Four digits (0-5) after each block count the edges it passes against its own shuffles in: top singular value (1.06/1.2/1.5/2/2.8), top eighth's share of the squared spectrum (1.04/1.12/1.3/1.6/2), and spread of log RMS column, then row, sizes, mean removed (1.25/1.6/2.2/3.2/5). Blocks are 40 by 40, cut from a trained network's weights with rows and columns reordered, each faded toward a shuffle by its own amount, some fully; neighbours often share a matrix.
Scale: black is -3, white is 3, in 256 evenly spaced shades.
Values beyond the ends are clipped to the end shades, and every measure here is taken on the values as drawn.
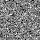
1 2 0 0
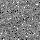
0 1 0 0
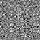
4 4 0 2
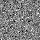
1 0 0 0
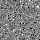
0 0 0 0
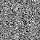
2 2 0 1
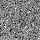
0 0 0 0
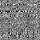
3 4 0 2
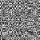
4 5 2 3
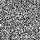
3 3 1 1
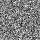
0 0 0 0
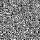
2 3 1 1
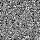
1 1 0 0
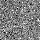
1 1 0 0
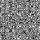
2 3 0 2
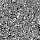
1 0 0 0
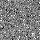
2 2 0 0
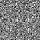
3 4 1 1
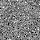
1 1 0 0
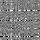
3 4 0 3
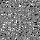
2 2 0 2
